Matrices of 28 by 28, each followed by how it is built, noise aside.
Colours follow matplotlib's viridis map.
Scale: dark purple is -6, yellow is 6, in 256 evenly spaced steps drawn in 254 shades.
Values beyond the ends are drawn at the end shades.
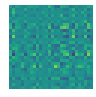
low rank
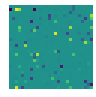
sparse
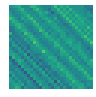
Toeplitz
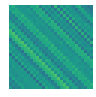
Toeplitz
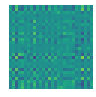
low rank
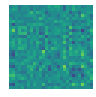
low rank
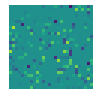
sparse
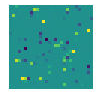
sparse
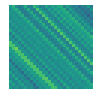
Toeplitz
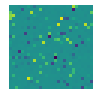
sparse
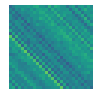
Toeplitz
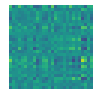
low rank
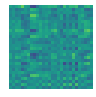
low rank
